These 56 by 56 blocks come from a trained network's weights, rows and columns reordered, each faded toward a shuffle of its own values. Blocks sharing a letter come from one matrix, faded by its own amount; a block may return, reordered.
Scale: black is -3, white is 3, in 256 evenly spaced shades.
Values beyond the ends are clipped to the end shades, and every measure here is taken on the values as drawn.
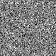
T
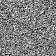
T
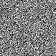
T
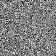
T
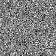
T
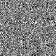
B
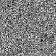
B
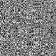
B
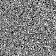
T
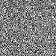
B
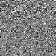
B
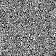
T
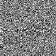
B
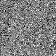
T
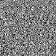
B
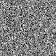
T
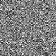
B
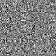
B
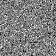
T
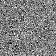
T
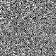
B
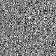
B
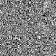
B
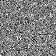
T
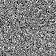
T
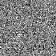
T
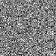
B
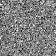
T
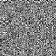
B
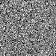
T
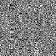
B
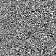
B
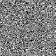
B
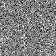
T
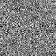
B
